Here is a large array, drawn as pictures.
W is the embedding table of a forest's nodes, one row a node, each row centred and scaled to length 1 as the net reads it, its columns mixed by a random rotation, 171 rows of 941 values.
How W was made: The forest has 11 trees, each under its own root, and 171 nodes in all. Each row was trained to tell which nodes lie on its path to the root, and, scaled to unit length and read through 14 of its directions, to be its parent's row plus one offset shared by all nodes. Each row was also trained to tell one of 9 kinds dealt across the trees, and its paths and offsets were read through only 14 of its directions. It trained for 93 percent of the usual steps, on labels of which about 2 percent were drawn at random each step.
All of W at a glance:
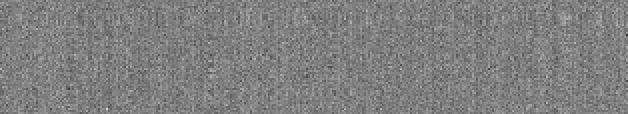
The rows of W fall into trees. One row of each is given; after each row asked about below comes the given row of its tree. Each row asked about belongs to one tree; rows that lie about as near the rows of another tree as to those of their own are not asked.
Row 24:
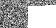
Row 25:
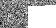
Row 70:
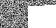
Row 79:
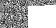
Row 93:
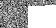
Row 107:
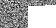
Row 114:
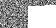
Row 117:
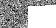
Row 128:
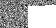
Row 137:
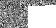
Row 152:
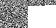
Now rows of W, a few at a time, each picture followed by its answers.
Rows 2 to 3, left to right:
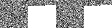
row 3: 128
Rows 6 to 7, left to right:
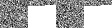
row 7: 117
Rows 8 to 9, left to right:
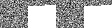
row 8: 70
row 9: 137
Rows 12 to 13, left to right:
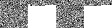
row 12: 137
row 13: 137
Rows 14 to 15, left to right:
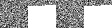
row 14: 79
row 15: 128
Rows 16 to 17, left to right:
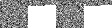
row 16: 93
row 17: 152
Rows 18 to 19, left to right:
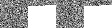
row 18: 107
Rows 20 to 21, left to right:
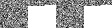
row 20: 70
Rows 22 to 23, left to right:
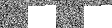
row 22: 137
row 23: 93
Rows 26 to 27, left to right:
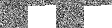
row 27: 70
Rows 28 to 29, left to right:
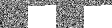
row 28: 25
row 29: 114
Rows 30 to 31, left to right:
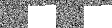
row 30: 137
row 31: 93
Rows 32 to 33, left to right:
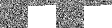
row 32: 25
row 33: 70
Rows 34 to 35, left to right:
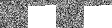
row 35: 25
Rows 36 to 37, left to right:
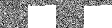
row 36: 137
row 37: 107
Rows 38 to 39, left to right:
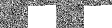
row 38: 25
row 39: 128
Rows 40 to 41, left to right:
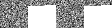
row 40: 152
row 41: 137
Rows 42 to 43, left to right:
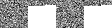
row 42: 107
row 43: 70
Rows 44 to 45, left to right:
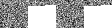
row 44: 107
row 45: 114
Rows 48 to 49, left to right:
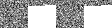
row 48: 137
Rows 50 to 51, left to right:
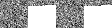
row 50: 24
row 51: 93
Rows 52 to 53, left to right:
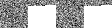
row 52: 114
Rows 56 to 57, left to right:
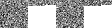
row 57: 70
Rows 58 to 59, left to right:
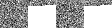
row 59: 117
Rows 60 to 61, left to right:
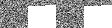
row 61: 107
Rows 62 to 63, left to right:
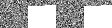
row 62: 128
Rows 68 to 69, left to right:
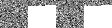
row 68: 107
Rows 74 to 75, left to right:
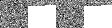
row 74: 114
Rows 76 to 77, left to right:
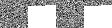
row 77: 25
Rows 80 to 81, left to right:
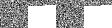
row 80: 25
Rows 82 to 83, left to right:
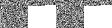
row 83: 152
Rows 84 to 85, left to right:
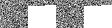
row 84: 93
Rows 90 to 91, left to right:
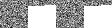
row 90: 107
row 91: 25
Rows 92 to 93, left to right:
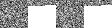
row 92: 24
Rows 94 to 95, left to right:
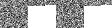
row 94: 70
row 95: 114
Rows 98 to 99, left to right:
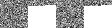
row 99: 70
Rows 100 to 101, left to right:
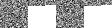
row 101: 114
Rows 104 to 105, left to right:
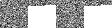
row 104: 93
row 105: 70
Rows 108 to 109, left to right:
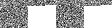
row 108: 70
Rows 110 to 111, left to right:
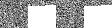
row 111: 93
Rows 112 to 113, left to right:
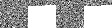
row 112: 24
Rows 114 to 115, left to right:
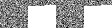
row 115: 107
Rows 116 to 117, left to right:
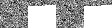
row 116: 128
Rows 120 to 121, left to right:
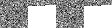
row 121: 114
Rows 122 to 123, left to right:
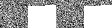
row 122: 93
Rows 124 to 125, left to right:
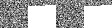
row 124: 137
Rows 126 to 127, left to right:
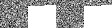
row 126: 152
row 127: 137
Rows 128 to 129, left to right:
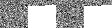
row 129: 114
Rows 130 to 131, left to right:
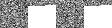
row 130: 93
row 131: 107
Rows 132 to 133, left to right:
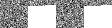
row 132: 24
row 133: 114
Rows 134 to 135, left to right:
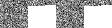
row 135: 24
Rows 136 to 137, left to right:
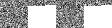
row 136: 70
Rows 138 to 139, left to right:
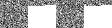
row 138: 79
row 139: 137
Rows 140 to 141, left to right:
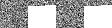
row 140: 93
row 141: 24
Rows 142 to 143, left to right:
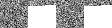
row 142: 24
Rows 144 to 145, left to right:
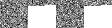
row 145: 114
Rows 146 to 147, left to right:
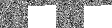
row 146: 128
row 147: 70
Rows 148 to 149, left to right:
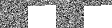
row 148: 79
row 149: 93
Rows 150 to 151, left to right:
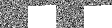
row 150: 24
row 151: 114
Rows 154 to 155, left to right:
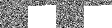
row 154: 24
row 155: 79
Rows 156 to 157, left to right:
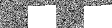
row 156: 24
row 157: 117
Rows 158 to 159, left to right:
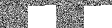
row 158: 152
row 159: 128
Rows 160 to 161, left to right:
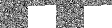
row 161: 114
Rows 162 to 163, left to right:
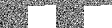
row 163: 128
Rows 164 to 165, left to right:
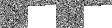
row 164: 117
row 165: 93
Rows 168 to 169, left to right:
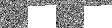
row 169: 25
